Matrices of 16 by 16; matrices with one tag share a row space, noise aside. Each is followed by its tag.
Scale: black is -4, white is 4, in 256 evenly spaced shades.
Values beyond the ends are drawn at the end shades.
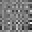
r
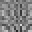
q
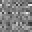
r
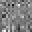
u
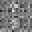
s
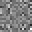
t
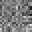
r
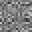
r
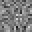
q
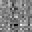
s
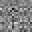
s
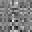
s
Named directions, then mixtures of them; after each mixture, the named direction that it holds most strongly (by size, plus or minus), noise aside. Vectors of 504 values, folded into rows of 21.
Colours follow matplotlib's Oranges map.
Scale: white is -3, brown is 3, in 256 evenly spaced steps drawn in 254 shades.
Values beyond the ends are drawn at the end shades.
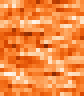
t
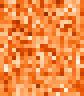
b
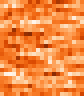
t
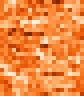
t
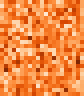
b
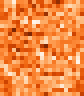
b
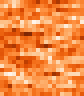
t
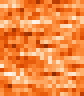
t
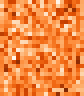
b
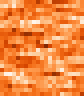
t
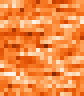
t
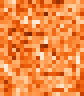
b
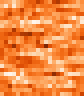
t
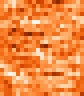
t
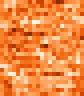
t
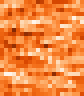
t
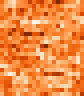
t
